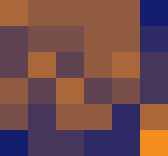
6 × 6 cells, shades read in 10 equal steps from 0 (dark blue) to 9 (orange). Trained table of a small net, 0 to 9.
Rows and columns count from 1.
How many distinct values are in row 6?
4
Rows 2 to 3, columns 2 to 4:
4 4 5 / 6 3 5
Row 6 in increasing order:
0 1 1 2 2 9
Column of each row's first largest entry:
1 4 2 3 6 6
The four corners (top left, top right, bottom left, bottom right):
6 0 0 9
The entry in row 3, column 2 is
6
